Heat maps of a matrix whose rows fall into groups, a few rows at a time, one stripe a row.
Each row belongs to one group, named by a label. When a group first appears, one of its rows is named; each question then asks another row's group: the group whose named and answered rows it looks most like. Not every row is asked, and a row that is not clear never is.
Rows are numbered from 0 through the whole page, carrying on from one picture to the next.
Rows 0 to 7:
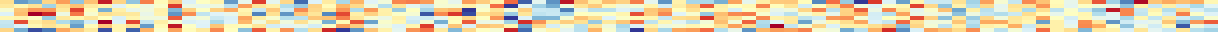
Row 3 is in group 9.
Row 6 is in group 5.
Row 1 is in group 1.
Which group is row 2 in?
9
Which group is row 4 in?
1
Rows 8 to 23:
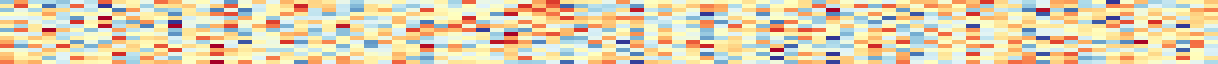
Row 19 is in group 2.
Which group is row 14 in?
5
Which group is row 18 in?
2
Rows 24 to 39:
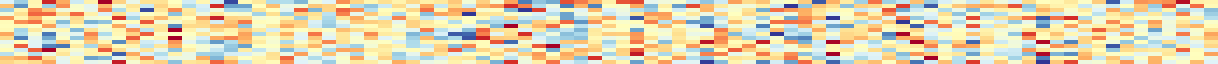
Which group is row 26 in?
5
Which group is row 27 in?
9
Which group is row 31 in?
5
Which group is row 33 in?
5
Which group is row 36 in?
9
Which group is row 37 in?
1
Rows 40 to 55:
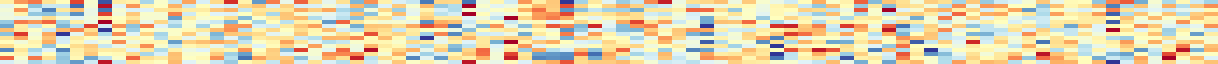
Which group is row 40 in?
9
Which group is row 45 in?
9
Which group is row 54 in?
2
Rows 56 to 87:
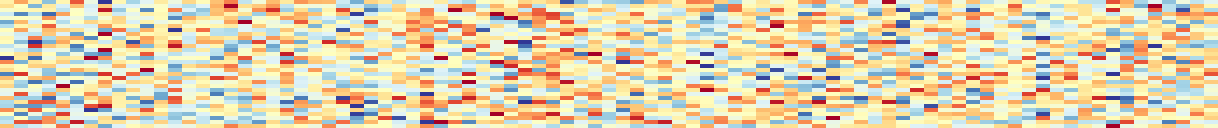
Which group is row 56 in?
9
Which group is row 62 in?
5
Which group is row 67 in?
5
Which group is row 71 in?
2
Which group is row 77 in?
2
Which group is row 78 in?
1
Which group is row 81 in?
5
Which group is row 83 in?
2
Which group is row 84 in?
2
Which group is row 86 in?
9
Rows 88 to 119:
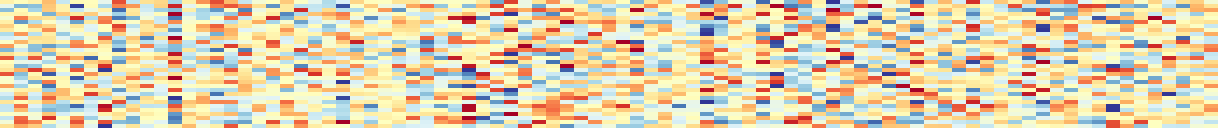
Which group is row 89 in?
5
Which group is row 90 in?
1
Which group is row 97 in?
5
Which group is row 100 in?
1
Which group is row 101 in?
1
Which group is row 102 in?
2
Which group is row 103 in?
1
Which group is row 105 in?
9
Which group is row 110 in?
1
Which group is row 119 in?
9
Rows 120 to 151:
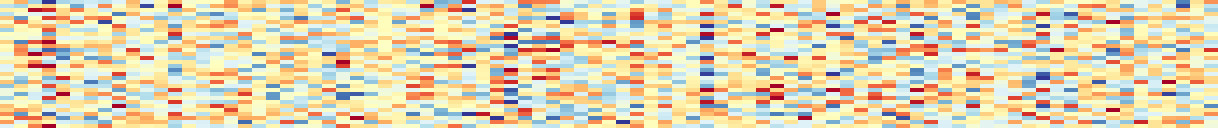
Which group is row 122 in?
9
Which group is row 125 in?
9
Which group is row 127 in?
5
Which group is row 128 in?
1
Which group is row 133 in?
9
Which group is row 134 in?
2
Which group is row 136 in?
9
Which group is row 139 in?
2
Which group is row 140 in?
2
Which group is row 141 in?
5
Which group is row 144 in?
5
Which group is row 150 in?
2
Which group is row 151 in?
9
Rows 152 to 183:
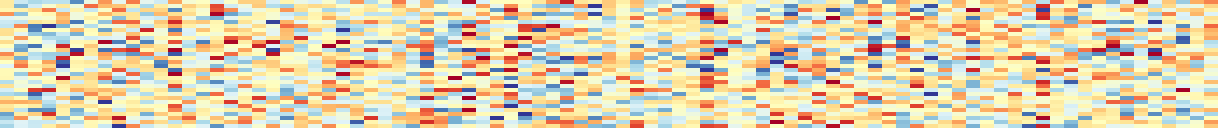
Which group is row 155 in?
2
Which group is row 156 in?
1
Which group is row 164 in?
5
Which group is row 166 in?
2
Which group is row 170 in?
5
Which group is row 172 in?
1
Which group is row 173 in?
1
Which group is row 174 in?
9
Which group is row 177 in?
9
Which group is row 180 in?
5
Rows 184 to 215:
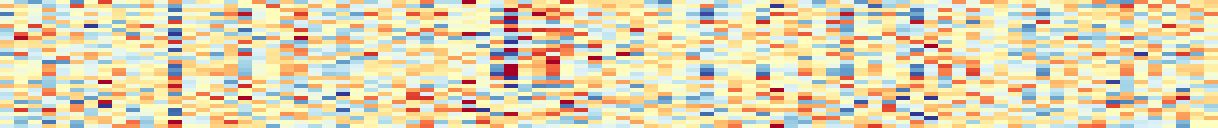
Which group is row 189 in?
1
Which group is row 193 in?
9
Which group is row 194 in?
1
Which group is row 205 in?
1
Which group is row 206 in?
5
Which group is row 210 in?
9
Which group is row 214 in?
5
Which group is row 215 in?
5
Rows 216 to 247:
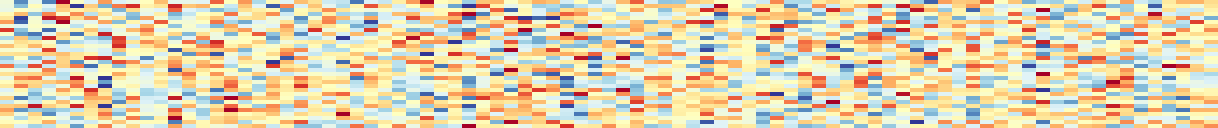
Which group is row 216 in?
2
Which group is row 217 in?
5
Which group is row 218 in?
1
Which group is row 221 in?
2
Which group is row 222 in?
2
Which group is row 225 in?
5
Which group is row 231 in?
5
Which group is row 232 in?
2
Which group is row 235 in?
9
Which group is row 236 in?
9
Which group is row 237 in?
9
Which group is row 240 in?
5
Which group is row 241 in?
1
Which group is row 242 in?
9
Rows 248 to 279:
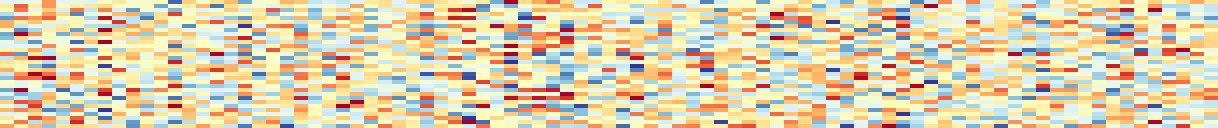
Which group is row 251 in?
5
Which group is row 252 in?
5
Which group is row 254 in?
2
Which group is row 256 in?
9
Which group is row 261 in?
2
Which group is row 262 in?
9
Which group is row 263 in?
1
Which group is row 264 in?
9
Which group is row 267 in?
9
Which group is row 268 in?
2
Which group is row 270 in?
9
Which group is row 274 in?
5
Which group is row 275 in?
9
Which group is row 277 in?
9
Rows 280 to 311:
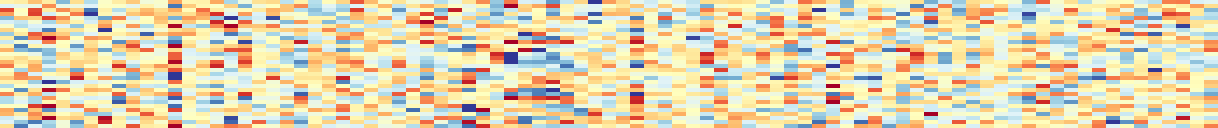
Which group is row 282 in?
2
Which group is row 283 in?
2
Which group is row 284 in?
5
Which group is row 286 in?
5
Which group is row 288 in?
5
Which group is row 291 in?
5
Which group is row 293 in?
1
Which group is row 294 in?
1
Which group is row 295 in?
1
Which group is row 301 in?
1
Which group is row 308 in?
2
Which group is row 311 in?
5
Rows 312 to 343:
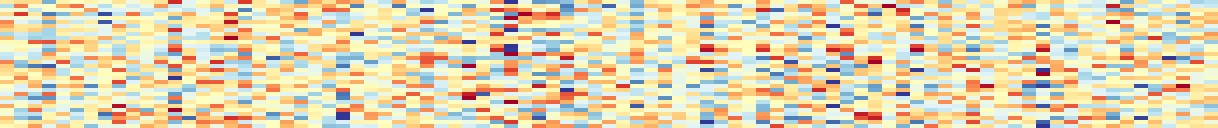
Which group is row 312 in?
1
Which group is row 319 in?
1
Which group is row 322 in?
9
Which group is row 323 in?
1
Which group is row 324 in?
1
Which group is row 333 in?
2
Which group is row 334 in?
2
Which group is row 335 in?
5
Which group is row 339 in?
5
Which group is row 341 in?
5
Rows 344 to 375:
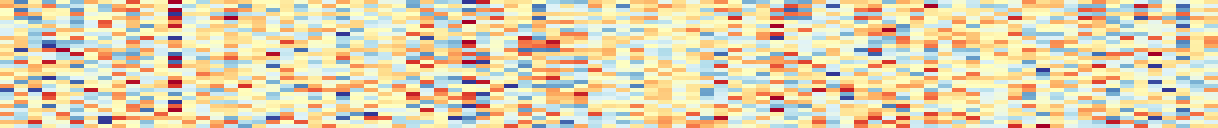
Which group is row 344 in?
5
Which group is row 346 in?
5
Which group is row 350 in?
5
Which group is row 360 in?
5
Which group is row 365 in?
1
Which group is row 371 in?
5
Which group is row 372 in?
2
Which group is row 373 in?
5
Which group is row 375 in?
2
